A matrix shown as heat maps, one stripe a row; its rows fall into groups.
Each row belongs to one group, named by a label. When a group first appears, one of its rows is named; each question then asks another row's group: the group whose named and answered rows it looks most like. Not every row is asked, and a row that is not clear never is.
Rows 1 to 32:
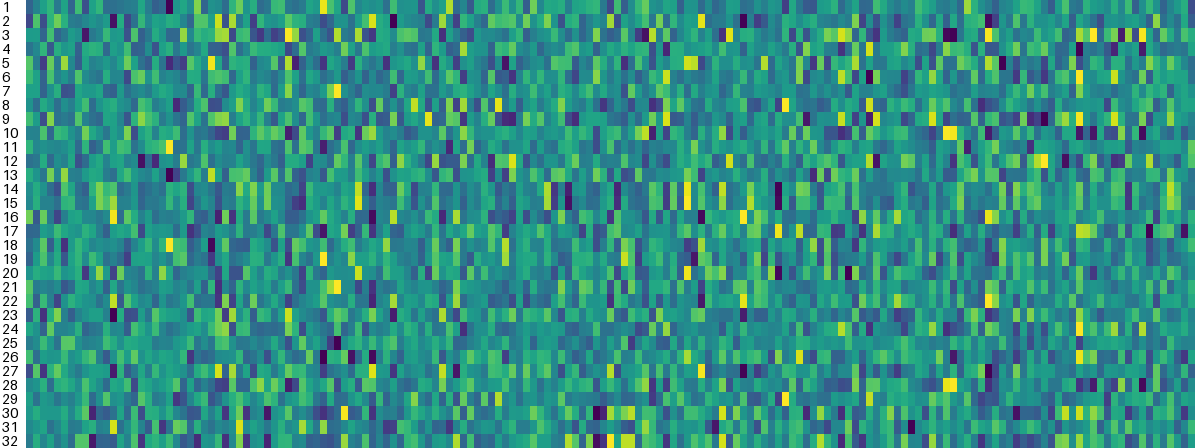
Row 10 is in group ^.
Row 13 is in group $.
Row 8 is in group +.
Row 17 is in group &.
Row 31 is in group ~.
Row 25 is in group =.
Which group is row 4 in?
^
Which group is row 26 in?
&
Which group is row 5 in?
$
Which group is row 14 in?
~
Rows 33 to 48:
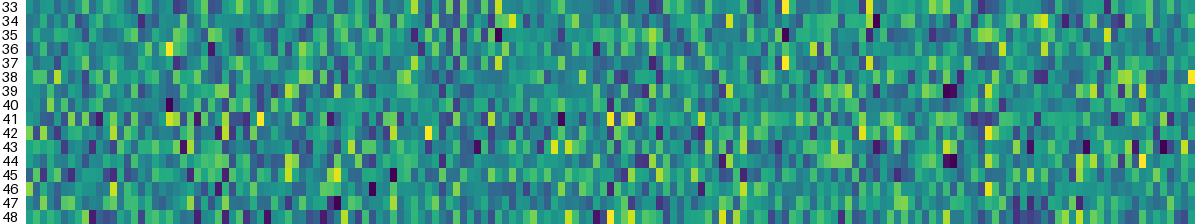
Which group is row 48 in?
&
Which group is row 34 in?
^
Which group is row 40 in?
$
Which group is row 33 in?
+
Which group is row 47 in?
=
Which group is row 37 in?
+
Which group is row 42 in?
=
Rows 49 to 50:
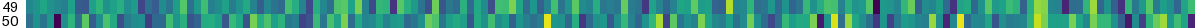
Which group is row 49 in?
^
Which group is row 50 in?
~
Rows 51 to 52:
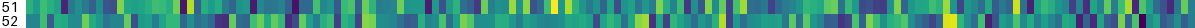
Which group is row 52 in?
^
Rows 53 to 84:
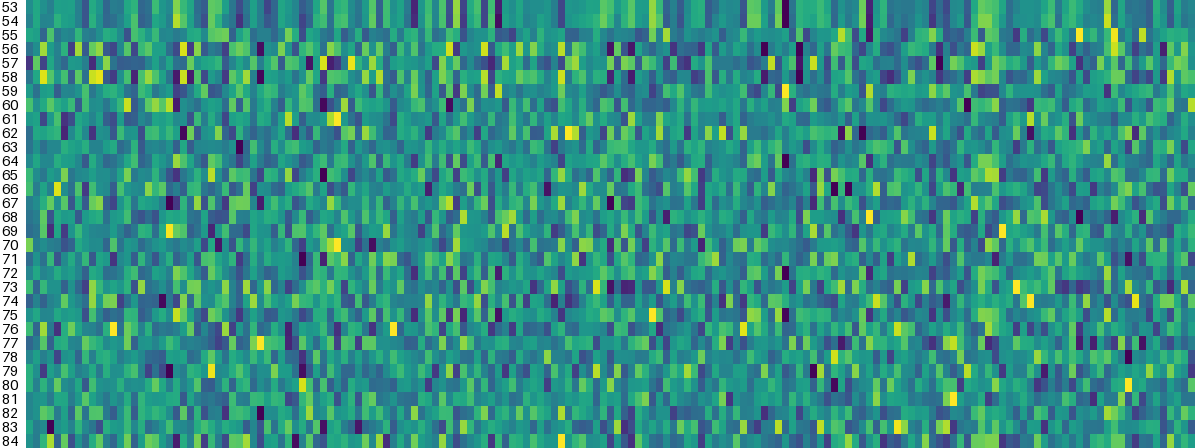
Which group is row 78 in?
~
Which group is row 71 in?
~
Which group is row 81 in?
^
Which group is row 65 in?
$
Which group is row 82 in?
$
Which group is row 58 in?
$
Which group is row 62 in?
&
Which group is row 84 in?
$
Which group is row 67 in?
$
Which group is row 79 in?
$
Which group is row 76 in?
=
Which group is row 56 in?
$
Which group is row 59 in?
+
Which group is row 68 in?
^
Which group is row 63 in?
&
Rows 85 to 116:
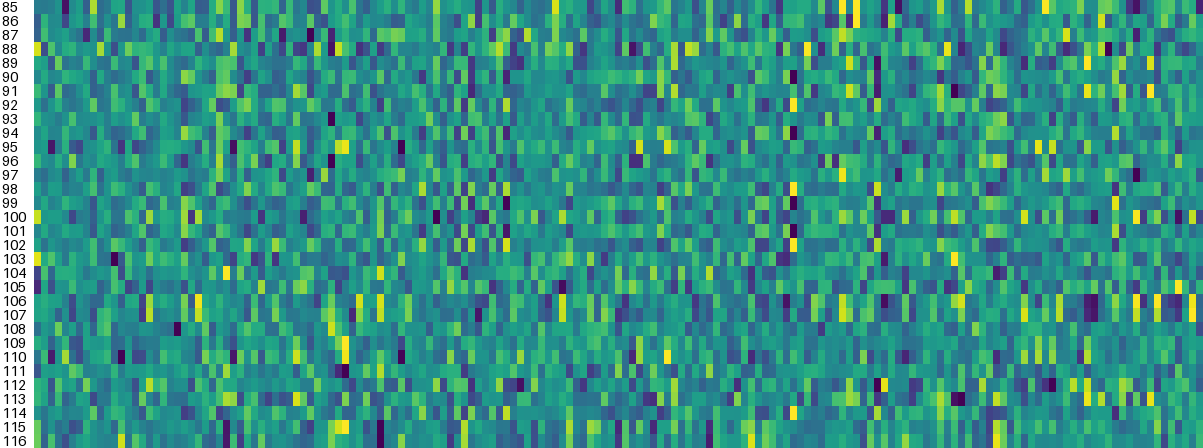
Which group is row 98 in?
+
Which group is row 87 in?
~
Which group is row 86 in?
~
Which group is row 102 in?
+
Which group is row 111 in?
=
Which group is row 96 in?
$
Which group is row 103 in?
&
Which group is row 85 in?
~
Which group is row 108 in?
$
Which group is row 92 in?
+
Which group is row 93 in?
$
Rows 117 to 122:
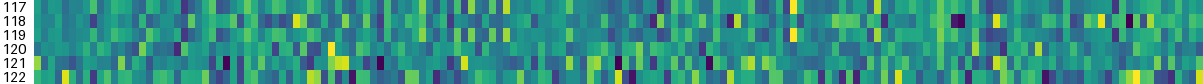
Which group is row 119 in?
+
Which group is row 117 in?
+
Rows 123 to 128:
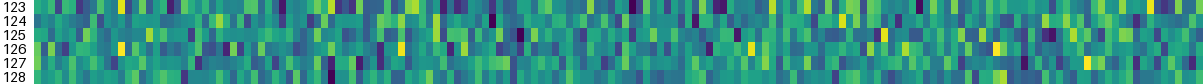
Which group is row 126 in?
=
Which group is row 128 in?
$
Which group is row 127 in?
&
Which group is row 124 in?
~
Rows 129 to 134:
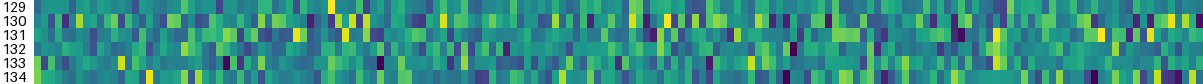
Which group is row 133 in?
=
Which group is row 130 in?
~
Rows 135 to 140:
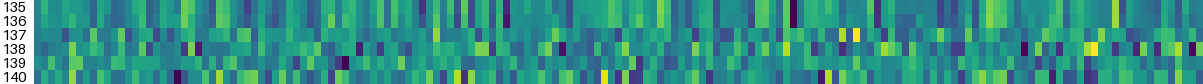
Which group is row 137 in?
~
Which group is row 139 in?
=
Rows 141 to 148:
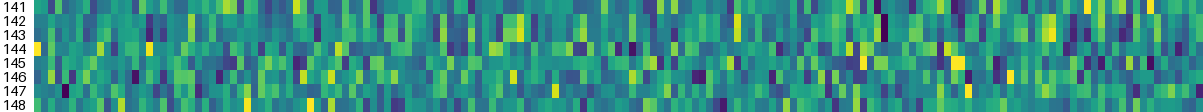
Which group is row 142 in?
^
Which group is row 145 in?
^
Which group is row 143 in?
^
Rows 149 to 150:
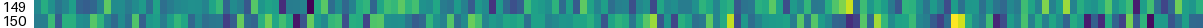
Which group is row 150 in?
^
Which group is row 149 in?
~
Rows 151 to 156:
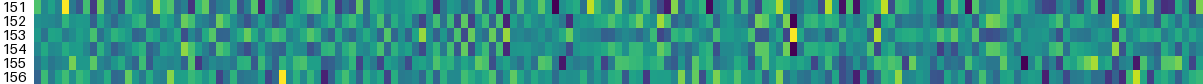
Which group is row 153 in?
+
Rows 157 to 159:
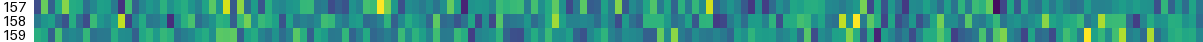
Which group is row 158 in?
~
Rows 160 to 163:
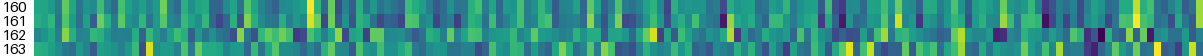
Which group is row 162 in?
^
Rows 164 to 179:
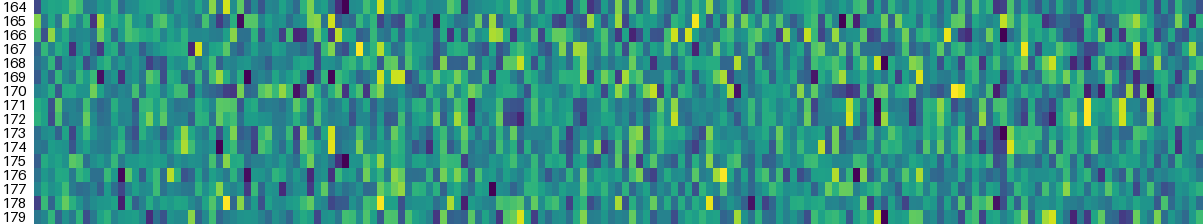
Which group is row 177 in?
~
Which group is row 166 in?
&
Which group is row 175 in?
=
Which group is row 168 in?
^
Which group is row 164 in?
=
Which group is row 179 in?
^
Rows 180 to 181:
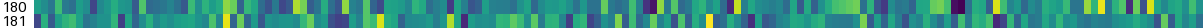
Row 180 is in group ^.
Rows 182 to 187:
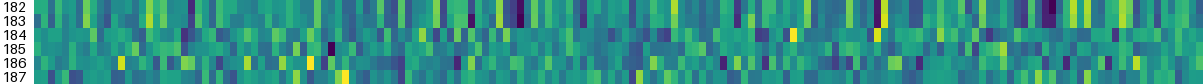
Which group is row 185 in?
$
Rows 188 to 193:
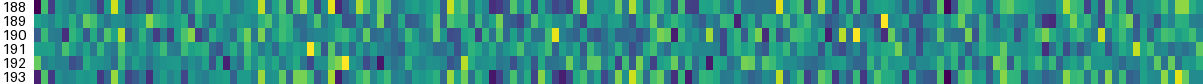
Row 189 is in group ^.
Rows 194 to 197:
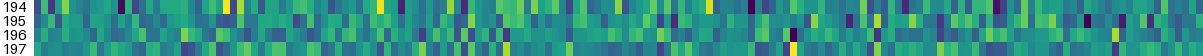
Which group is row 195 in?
^
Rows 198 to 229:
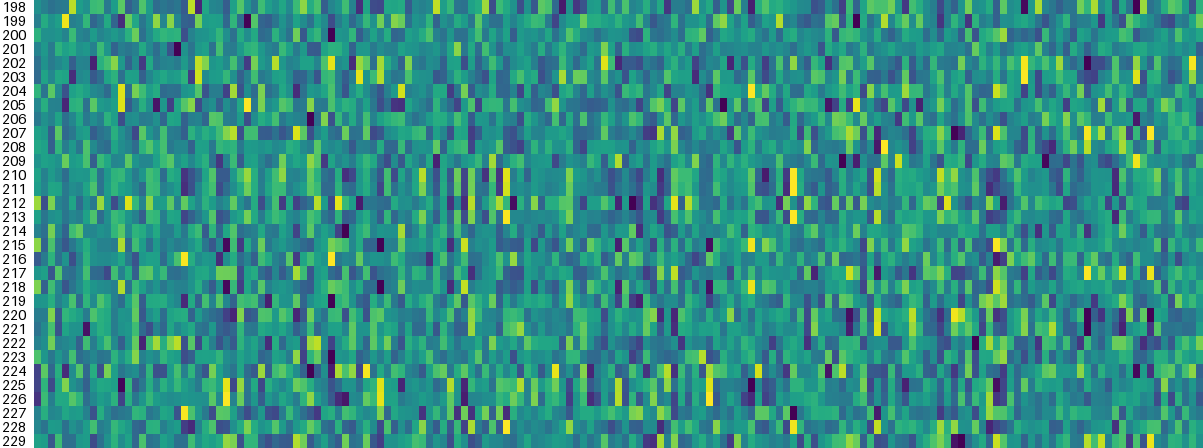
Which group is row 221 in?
^
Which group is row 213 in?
+
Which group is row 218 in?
=
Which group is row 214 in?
=
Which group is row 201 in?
$
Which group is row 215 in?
=
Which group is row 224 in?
~
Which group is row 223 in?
$
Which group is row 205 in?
~
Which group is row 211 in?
+
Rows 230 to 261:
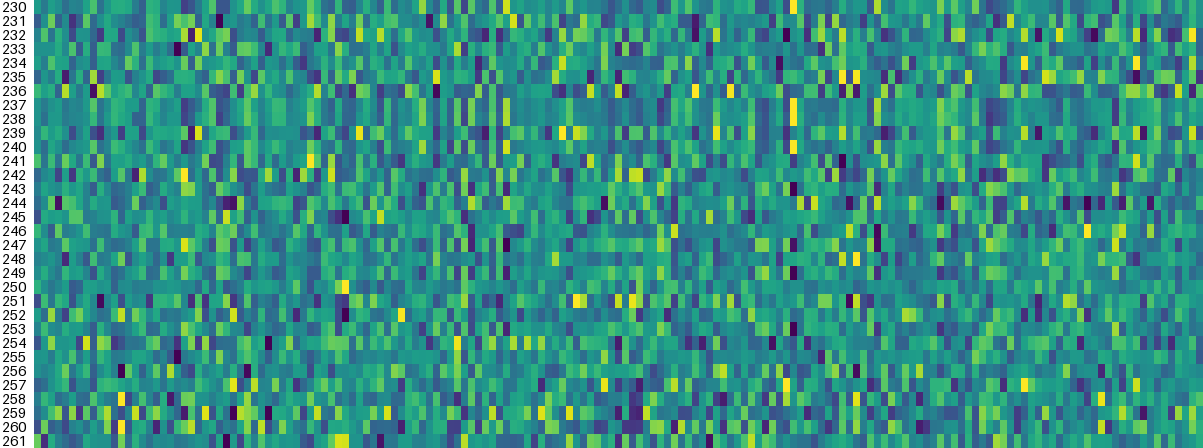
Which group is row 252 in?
=
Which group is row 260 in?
~
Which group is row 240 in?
+
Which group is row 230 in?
+
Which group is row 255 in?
$
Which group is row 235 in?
~
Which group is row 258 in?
~
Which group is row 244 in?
^
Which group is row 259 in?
$
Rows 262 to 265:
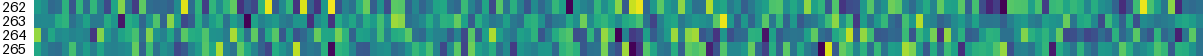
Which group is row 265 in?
$
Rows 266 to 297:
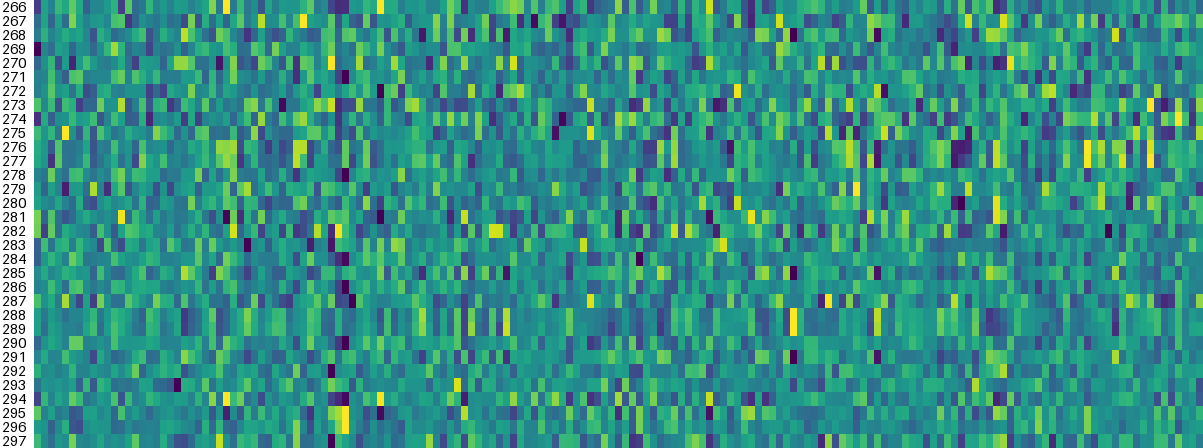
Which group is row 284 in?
=
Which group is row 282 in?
&
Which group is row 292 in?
$
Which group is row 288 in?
+
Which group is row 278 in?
=
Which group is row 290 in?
=
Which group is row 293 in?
$
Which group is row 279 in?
~
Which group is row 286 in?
=
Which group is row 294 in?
=
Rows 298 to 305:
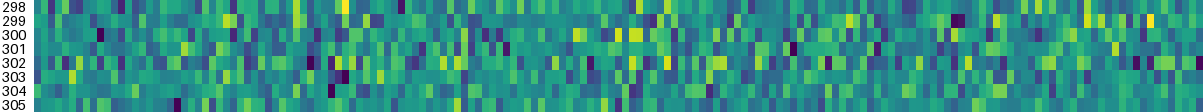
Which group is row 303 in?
=
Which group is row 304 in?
$
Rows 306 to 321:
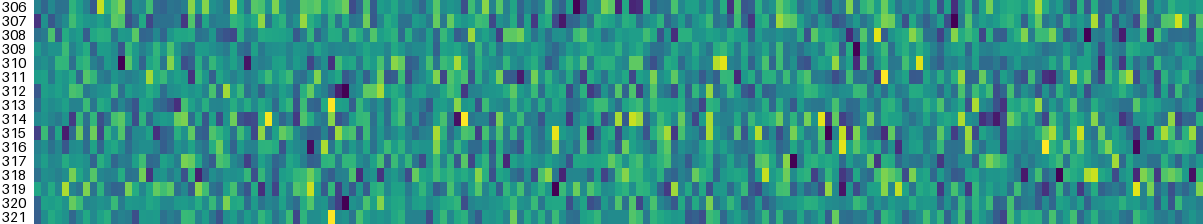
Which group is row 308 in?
^
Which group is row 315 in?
~
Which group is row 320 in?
=
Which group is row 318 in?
&
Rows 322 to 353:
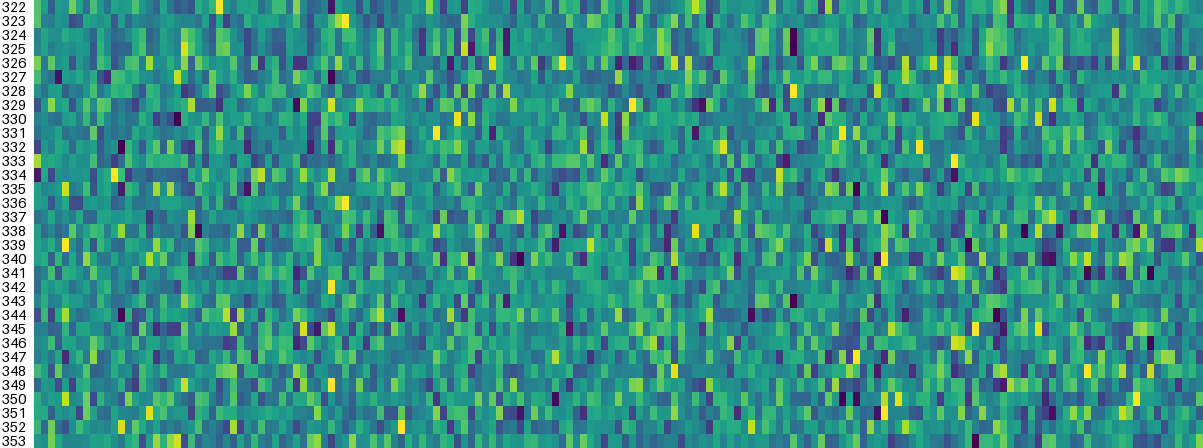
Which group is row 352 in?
=
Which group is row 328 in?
+
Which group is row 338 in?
&
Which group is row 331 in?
~
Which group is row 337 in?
^
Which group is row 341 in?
^
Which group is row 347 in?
~
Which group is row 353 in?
$
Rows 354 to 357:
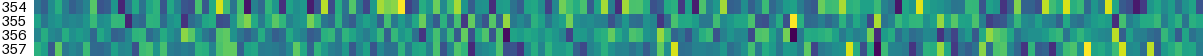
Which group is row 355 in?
+
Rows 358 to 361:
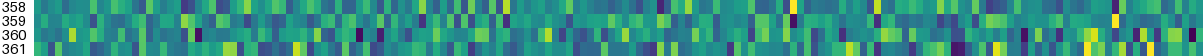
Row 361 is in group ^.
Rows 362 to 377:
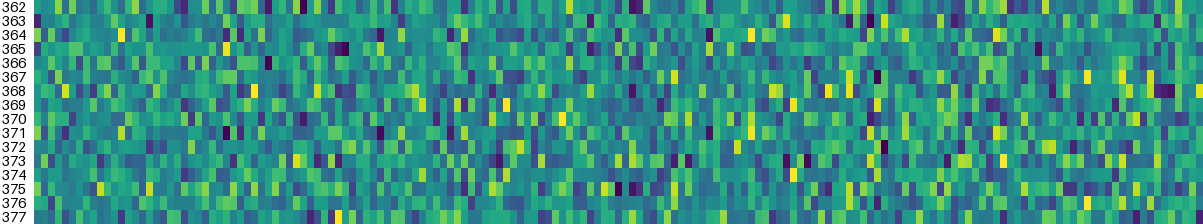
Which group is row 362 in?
$
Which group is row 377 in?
~
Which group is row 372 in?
^
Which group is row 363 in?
&
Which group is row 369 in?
+
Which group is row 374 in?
+
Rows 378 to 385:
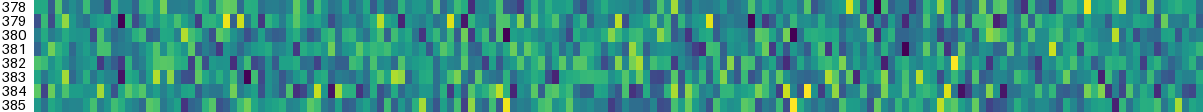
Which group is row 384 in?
&
